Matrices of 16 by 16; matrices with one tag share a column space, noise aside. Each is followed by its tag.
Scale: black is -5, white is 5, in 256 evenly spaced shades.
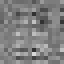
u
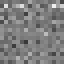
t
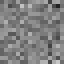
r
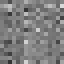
t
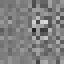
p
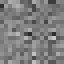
r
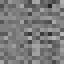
r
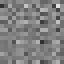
t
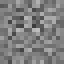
p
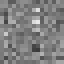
u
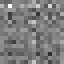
t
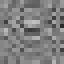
p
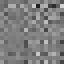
t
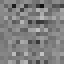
t
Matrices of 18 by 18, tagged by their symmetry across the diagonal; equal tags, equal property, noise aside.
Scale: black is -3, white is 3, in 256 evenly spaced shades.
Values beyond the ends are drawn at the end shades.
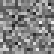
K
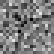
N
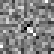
N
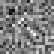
N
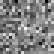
K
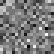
N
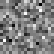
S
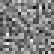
S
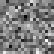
K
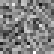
K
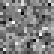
S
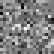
K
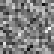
S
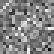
N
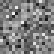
N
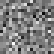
S
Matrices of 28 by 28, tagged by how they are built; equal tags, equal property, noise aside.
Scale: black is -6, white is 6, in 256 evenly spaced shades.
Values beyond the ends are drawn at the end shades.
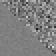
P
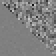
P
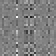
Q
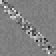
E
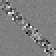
E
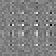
Q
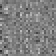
Q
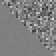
P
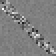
E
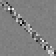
E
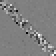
E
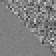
P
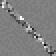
E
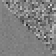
P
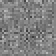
Q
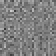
Q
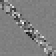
E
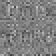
Q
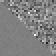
P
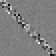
E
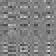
Q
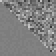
P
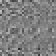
Q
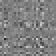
Q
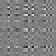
Q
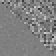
P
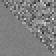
P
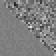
P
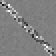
E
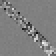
E
